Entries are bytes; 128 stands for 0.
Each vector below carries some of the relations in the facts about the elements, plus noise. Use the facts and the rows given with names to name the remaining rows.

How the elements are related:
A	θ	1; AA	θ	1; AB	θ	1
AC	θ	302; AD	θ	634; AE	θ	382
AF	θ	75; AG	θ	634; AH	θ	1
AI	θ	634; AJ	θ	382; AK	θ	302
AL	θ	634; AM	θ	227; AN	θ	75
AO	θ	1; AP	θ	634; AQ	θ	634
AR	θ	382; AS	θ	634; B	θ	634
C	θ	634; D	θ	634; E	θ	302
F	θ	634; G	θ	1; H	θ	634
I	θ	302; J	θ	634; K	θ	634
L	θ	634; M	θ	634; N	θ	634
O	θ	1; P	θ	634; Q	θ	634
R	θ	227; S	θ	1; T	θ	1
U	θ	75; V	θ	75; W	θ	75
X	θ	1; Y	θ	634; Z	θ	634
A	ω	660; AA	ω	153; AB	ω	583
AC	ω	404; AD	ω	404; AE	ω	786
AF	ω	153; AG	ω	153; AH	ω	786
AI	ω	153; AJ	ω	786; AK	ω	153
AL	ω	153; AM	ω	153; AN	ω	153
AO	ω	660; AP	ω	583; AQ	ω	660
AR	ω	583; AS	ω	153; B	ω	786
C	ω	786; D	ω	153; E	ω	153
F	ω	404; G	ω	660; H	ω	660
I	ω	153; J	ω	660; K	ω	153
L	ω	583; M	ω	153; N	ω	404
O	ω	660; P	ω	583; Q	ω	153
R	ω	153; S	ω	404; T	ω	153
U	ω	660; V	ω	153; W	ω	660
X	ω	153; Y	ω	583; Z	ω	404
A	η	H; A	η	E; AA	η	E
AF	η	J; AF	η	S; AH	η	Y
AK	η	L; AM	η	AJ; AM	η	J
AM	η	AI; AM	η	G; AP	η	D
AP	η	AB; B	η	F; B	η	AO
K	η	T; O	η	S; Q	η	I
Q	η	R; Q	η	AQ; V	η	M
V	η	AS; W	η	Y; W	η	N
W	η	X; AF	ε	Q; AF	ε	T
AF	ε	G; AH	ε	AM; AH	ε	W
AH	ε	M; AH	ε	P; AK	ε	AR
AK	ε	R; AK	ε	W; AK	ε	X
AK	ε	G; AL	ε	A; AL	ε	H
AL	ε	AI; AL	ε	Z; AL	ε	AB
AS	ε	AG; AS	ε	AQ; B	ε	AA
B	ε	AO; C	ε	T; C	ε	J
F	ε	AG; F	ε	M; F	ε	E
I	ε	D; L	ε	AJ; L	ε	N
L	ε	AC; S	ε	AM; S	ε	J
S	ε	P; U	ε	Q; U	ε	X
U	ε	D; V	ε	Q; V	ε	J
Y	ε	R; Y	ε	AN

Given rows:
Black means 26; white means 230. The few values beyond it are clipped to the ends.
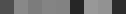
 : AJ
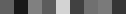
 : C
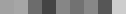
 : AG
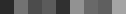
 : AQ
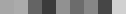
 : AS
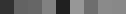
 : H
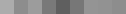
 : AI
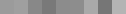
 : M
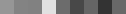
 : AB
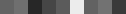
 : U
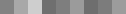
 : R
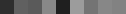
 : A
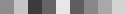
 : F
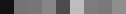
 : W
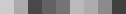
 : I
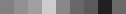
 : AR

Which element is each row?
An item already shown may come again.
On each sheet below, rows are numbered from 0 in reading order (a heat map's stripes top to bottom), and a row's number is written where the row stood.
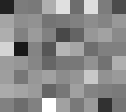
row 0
AH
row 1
K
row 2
AL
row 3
V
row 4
E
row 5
AM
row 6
X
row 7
P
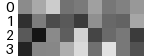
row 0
R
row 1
AQ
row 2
C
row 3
AH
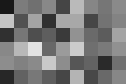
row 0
W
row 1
AF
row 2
AQ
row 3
AK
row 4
AP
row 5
G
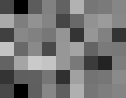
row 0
J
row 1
AL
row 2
AE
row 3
Q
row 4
Y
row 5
O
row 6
J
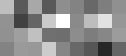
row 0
T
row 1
S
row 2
AN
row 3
AR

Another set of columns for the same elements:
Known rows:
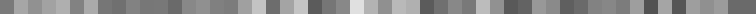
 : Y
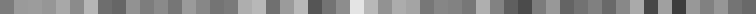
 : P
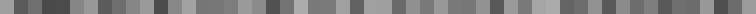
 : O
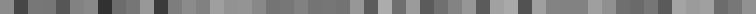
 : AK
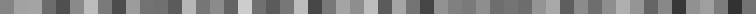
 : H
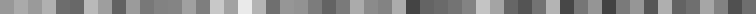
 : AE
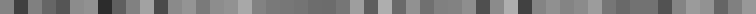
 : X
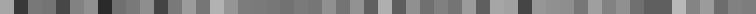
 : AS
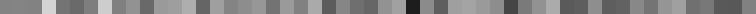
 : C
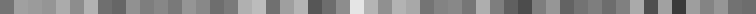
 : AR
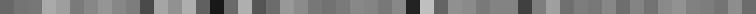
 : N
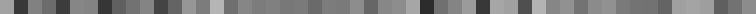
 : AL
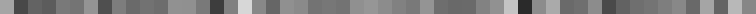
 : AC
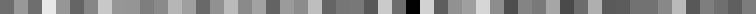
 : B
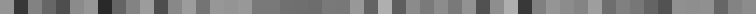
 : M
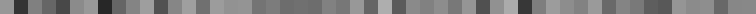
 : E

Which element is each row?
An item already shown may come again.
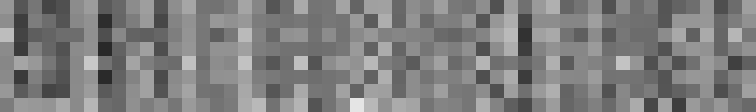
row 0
W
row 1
K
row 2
F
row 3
AM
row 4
AQ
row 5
AM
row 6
W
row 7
P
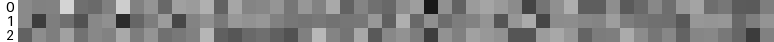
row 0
AH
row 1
K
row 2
U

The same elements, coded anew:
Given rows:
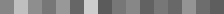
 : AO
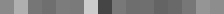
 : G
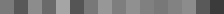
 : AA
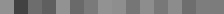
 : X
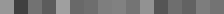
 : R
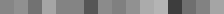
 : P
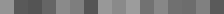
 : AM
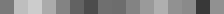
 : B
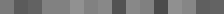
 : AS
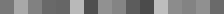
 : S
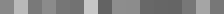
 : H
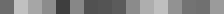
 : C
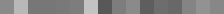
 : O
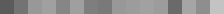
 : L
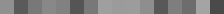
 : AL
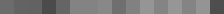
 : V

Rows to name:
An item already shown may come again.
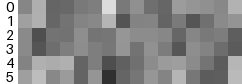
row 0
U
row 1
W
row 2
K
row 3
E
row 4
AE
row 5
AH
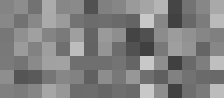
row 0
P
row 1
Y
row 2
AD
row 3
F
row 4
Y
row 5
M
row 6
Y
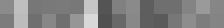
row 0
O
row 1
AQ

